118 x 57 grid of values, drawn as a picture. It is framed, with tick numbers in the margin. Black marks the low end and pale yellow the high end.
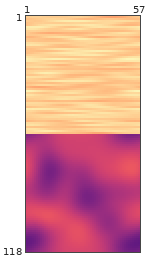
It is made of 2 by 1 panels. Panel 1,1: very high, streaked across, faint in contrast. Panel 2,1: middling, smooth.
